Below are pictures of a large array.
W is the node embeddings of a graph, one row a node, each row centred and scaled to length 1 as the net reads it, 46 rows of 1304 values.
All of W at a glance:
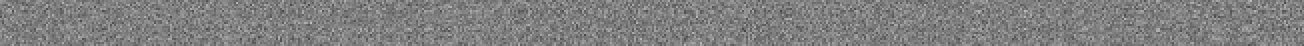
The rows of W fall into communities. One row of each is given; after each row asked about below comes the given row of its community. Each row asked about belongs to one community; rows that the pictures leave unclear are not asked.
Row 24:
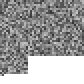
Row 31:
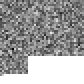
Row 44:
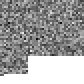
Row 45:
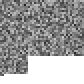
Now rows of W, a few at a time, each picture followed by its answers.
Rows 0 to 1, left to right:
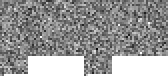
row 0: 24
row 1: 31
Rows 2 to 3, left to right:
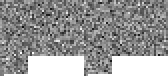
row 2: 44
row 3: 24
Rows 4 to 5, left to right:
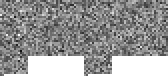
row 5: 45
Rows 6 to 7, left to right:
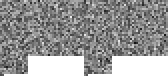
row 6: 45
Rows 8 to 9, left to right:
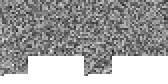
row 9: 44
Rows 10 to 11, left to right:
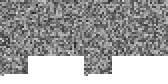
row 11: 24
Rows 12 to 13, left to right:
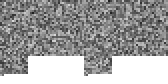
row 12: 31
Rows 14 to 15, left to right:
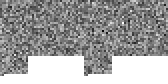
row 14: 44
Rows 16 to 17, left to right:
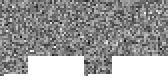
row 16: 44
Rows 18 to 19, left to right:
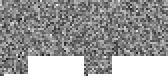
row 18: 45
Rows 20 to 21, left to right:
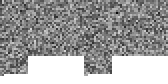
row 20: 44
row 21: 31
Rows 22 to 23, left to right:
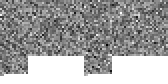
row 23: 31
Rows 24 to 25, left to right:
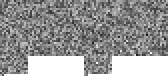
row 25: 45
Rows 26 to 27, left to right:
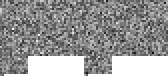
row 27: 24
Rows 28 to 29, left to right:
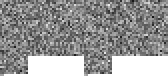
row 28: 24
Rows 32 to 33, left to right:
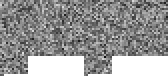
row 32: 44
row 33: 45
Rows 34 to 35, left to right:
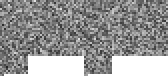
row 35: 31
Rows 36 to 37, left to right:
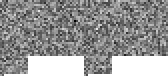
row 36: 24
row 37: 45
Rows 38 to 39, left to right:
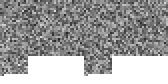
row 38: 24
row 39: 24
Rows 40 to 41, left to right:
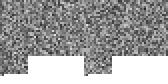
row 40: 24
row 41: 44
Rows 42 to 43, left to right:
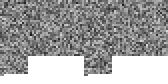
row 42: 24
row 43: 44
